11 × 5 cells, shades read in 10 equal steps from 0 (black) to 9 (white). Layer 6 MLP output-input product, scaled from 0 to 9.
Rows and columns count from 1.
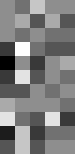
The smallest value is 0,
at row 5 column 1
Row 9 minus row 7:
5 1 -2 4 -3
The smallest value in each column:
0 3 2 3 2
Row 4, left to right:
2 9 4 3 3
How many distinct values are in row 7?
3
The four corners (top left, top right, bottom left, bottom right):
5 5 3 5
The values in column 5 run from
2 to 6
